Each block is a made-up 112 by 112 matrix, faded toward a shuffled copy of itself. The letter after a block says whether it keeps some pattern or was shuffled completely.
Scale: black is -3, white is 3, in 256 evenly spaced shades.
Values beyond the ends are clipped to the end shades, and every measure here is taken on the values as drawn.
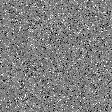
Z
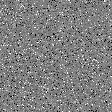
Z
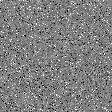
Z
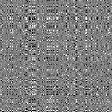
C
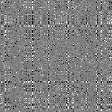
C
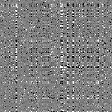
C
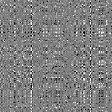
C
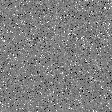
Z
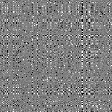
C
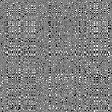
C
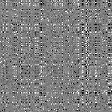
C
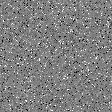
Z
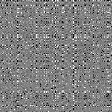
C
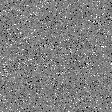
Z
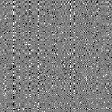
C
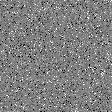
Z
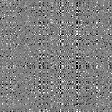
C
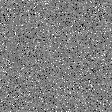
Z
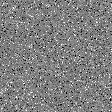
Z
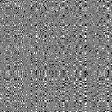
C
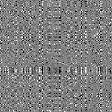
C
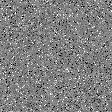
Z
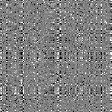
C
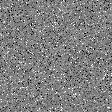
Z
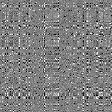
C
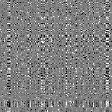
C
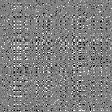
C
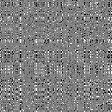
C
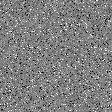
Z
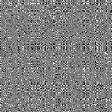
C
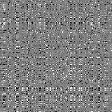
C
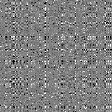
C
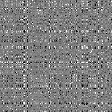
C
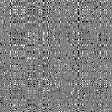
C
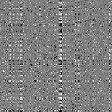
C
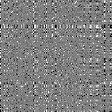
C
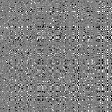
C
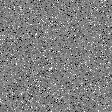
Z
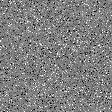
Z
